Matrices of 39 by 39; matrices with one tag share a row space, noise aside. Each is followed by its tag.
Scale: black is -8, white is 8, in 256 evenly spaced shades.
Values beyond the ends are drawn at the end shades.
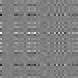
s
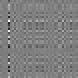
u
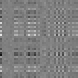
s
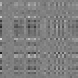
s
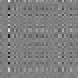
u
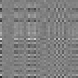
s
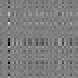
u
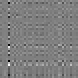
u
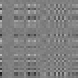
s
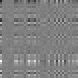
s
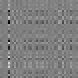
u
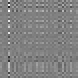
u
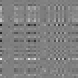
s
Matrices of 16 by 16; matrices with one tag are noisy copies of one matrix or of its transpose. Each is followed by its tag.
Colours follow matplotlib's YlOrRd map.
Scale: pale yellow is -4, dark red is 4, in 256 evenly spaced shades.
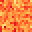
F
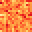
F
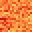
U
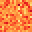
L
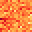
U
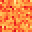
F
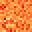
L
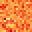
L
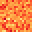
L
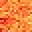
U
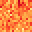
U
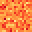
L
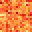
F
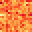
F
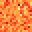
L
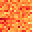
U
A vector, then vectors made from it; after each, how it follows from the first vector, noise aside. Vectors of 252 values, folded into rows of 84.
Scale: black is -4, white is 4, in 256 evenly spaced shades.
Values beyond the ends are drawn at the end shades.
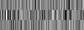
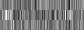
sign-scrambled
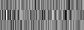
copied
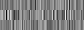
sign-scrambled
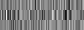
copied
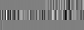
partly zeroed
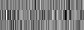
copied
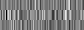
negated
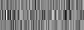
copied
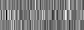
negated
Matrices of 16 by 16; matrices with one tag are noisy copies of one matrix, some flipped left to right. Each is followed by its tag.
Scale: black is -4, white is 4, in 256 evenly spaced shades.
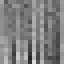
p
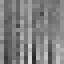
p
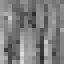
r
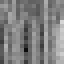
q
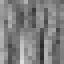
r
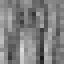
r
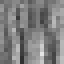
r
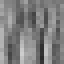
r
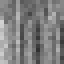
q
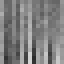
p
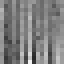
p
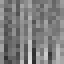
p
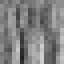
r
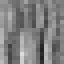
r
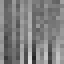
p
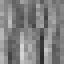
r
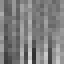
p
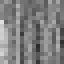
q
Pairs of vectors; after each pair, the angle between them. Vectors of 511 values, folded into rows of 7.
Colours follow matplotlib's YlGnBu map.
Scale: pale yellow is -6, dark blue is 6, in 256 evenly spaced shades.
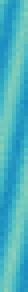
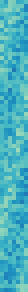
partly opposed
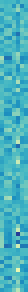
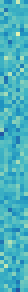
partly opposed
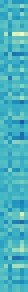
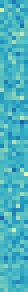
partly aligned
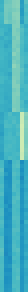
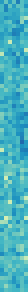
partly opposed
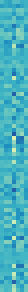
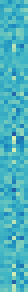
nearly parallel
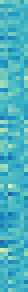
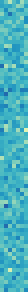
orthogonal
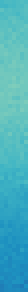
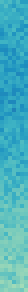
nearly opposite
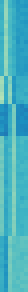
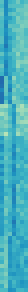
nearly opposite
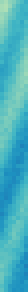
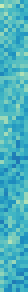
partly aligned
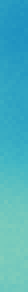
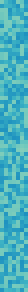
orthogonal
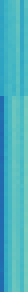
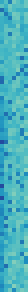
partly aligned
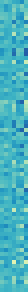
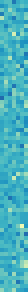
partly aligned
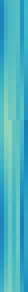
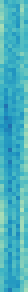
nearly opposite
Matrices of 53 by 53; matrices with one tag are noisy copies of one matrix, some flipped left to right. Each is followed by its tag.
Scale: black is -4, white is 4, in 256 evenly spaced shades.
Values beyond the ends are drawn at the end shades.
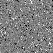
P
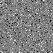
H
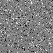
P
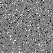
H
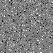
H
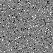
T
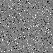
T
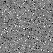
T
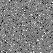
H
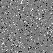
P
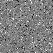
P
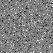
H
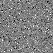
T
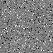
T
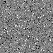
T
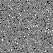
T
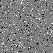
P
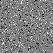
P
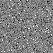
T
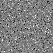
T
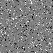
P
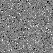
T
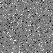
H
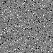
T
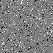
P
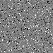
T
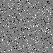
T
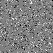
P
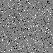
T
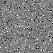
T
